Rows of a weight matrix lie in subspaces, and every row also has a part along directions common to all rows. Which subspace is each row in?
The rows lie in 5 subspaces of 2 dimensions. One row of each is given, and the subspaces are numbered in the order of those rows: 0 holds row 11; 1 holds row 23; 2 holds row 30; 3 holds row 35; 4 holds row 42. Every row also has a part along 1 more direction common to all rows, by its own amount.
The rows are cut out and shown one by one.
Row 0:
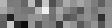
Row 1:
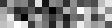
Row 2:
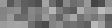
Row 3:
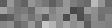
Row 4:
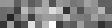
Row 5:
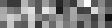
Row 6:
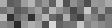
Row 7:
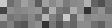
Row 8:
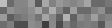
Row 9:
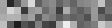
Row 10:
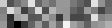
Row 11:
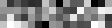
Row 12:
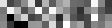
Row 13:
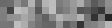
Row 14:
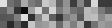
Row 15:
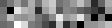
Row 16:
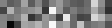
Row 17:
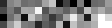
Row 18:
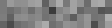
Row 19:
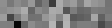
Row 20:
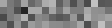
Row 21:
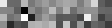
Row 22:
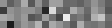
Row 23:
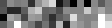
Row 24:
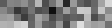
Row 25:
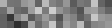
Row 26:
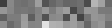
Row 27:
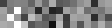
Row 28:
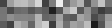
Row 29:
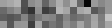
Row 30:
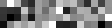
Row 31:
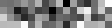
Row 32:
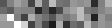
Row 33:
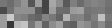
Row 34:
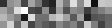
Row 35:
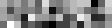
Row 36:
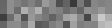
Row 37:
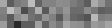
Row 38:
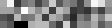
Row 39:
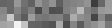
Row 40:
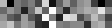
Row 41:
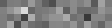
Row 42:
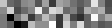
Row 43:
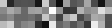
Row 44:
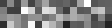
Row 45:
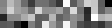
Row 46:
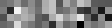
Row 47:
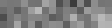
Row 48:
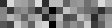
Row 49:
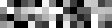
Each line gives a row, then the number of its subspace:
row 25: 1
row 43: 0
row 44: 2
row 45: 4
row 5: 2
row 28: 0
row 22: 3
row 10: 2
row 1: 4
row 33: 3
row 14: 1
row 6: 4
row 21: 1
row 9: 2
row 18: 0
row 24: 4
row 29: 2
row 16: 3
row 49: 0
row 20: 1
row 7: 3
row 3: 3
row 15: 4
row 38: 0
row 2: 0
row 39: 0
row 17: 1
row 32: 3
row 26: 3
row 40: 0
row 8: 3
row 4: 2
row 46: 4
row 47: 1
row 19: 1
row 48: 0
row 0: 3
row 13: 4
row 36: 1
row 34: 1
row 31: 4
